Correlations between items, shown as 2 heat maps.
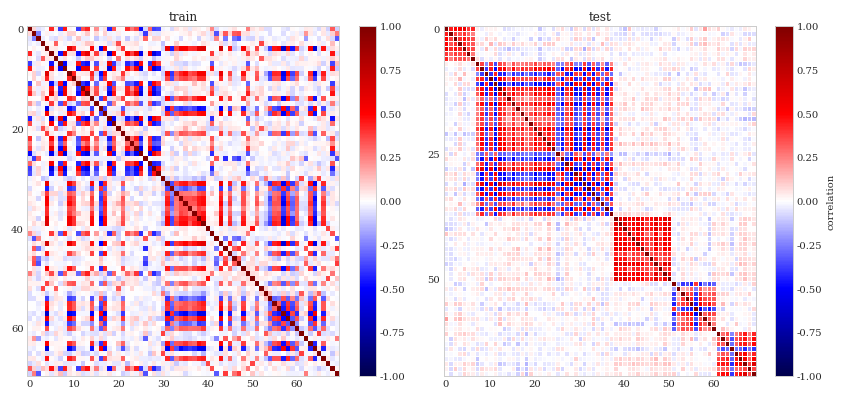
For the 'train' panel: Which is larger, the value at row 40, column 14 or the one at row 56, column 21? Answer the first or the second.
the second
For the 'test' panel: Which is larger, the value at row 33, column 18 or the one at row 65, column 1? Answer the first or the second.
the first
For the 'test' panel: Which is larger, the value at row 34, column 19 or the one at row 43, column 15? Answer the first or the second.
the second
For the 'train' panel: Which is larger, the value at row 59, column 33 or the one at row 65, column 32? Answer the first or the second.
the second
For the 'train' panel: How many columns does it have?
70
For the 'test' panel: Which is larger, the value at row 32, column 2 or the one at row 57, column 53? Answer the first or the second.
the second
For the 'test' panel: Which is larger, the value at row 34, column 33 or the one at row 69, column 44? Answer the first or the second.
the second
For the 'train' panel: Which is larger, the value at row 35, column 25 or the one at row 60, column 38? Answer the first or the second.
the second
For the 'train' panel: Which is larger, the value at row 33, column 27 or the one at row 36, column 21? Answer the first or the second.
the second
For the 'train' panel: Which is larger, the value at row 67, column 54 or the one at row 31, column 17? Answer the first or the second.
the second
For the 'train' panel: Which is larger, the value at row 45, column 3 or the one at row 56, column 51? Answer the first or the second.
the second
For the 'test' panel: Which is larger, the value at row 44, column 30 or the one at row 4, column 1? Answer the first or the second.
the second
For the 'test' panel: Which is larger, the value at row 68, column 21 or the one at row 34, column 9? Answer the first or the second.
the second
